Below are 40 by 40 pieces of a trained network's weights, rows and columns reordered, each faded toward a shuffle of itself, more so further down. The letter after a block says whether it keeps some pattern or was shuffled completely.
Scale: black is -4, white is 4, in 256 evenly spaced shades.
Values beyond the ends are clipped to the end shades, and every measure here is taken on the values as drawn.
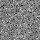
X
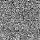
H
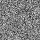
X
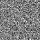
H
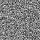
H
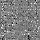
H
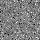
X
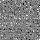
H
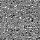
H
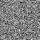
H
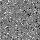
X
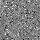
X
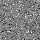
X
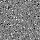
X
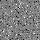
X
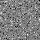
X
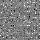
H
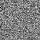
H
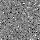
X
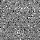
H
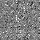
H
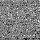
H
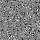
X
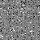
H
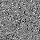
X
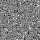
X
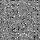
H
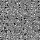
H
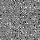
H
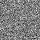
X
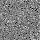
X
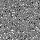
X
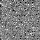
H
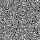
X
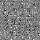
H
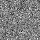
X
